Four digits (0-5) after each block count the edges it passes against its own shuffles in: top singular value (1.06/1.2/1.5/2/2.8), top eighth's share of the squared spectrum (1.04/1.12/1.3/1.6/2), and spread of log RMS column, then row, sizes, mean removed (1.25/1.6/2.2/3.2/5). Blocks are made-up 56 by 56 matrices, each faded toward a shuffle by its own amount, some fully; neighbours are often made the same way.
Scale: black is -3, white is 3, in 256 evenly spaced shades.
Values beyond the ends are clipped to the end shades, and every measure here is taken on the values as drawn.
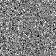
3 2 1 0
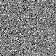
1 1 0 0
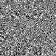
3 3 1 1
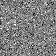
0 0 0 0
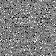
3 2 1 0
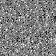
3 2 0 0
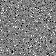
1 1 0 0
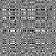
5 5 3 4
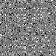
4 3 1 2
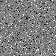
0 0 0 0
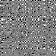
4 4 2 3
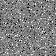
1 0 0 0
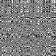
4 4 3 3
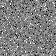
0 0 0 0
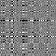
5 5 3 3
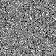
2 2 0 0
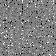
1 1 1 0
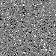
1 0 1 0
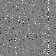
3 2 1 0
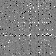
3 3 1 2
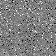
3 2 0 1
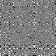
4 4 2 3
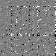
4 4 2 2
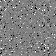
2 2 1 1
